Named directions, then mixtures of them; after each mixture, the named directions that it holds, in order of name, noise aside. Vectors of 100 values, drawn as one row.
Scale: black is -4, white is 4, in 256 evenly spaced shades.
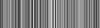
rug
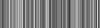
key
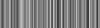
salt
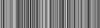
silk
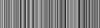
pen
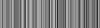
pen, salt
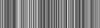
rug, silk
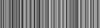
key, pen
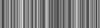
key, salt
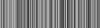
pen, silk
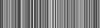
rug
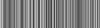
key, rug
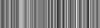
salt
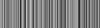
pen
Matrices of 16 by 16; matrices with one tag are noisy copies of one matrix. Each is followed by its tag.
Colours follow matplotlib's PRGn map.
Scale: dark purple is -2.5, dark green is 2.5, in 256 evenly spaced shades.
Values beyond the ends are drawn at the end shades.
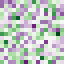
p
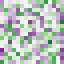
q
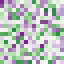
p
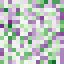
q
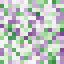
q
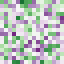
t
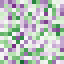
p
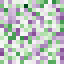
q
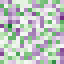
q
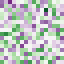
p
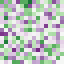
t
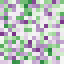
t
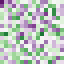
p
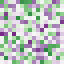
t
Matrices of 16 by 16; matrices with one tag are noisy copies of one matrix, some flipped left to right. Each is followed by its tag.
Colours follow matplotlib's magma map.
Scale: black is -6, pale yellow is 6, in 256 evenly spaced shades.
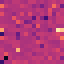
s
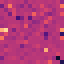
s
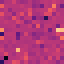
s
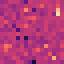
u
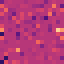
s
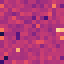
s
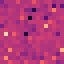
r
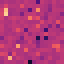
u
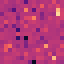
u
